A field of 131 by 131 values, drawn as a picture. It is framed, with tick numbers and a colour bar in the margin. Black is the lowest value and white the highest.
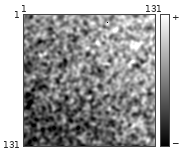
The values follow a bell shape. There is an overall slope up to the top right. The texture is blotchy. One lone cell stands out, far lower than its neighbours. No regular stripes run through it.
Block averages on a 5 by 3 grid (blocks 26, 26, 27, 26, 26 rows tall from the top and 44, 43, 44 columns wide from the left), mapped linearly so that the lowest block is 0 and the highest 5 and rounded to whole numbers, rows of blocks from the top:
345 | 245 | 234 | 123 | 013
